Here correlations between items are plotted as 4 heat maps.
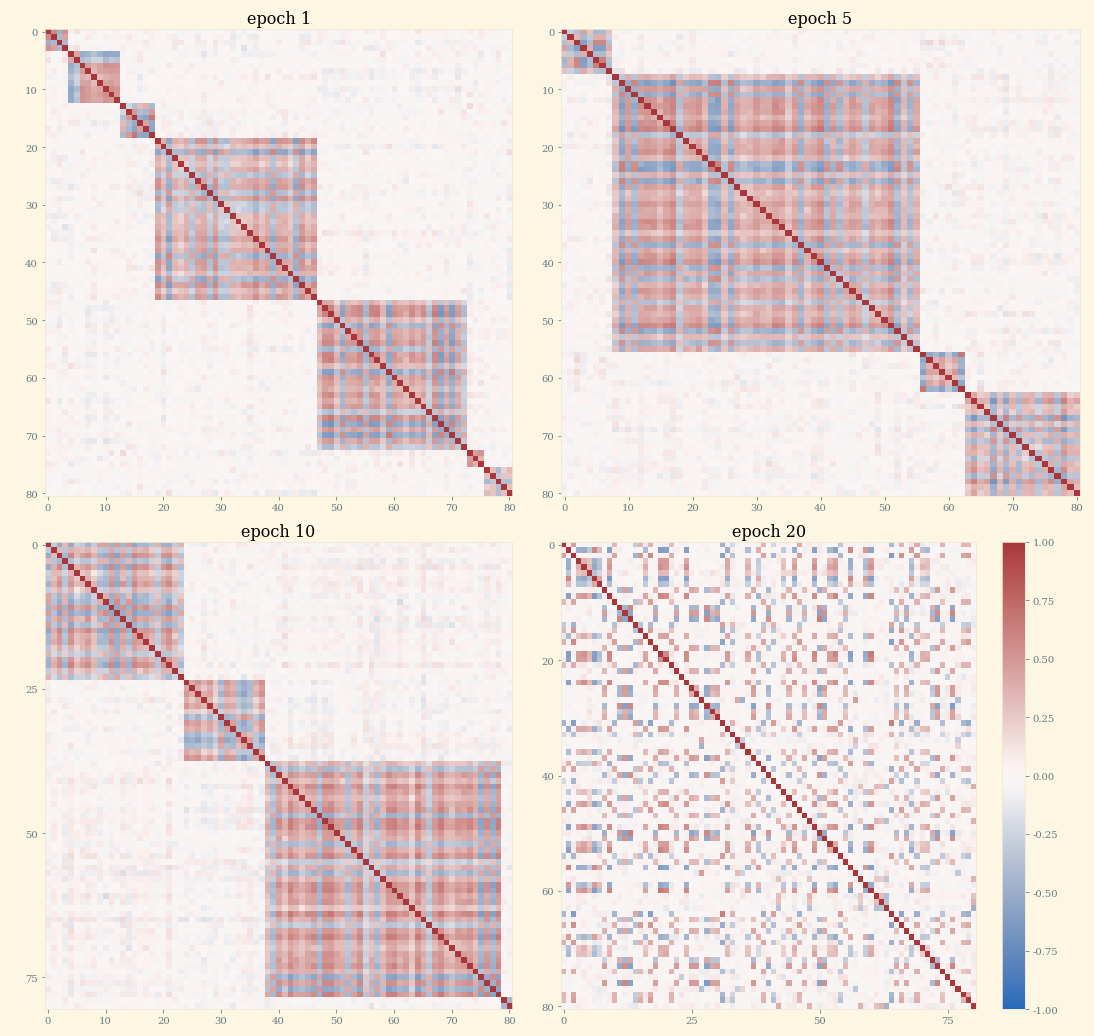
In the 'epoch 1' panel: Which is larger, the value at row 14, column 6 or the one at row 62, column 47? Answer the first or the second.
the second
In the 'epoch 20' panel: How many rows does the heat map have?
81
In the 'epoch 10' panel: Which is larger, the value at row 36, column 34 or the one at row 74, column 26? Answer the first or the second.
the second
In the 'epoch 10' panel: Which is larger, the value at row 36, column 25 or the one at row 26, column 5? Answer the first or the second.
the first
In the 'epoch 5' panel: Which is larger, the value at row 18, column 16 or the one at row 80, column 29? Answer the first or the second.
the second
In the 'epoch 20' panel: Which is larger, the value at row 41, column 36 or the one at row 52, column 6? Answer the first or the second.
the first
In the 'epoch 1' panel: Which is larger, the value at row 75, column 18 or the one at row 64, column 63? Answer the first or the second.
the second
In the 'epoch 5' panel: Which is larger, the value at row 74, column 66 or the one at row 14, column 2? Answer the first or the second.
the second
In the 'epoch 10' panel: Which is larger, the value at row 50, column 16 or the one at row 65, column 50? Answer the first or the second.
the second
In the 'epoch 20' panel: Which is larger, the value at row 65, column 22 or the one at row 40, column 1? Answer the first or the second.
the first
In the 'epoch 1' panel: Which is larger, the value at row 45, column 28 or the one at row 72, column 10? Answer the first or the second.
the second
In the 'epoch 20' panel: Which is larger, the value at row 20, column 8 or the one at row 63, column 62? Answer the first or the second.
the first
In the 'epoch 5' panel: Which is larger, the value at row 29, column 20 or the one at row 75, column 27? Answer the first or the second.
the first
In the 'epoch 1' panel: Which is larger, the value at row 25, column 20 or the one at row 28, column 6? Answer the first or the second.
the second
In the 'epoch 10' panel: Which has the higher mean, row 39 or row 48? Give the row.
48
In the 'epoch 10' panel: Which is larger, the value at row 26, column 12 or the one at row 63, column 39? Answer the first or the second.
the first
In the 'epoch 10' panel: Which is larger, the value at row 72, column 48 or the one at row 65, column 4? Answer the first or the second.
the first
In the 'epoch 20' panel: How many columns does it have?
81
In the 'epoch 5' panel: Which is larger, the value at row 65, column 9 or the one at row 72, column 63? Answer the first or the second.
the second
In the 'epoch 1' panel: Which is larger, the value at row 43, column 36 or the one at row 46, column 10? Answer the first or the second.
the second
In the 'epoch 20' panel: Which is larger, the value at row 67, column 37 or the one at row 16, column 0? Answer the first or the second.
the first
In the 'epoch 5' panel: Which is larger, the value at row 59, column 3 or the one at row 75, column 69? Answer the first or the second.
the first
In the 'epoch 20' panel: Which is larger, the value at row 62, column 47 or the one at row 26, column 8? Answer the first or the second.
the second
